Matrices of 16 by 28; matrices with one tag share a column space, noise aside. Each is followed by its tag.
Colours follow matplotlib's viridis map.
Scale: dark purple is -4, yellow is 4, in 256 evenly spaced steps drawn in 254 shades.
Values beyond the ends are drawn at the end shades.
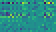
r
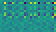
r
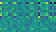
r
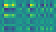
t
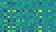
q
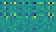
r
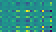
q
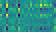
t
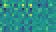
t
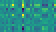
t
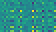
q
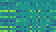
q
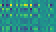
t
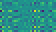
q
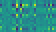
t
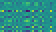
q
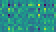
t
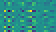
q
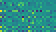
q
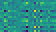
q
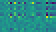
r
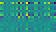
r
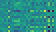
q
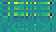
r
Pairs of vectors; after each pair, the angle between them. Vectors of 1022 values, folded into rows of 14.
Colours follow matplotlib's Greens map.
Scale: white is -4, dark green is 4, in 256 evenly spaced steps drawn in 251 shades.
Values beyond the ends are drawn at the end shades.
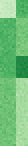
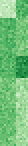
nearly parallel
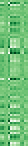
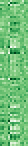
nearly parallel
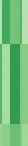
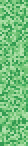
orthogonal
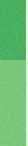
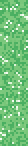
orthogonal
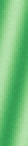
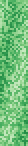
partly opposed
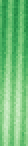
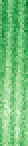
nearly parallel
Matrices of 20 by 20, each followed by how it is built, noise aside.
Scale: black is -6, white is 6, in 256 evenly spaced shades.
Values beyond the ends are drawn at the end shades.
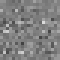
uneven rows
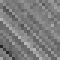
Toeplitz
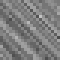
Toeplitz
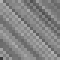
Toeplitz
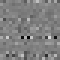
uneven rows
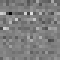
uneven rows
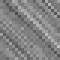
Toeplitz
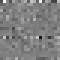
uneven rows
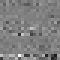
uneven rows
